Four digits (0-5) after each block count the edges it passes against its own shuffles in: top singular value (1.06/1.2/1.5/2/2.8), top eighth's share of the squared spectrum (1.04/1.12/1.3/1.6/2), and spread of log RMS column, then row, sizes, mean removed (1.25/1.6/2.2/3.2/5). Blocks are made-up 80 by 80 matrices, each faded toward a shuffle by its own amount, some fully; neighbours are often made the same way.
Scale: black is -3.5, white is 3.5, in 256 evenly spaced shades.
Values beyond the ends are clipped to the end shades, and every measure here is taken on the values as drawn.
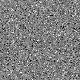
3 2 0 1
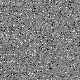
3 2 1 0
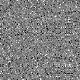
4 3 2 1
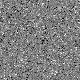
2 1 0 0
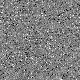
2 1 0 0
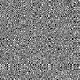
4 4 2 3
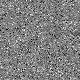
0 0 0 0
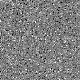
3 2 1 0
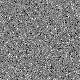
1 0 0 0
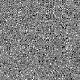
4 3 1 1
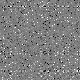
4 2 1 1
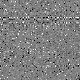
4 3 1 2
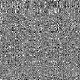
4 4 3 2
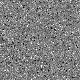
1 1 0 0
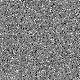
2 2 0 0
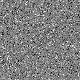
2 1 0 0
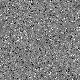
0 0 0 0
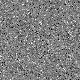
2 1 0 0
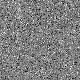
0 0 0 0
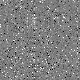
3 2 1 0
